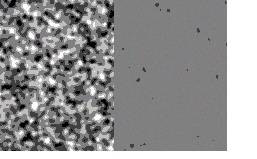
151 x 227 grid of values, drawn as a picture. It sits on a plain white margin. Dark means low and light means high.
Seam: vertical, 50% of the way across, the right part calmer. Average level on the scale: 50%. Grain: blotchy. Stripes: none. Slope: none.
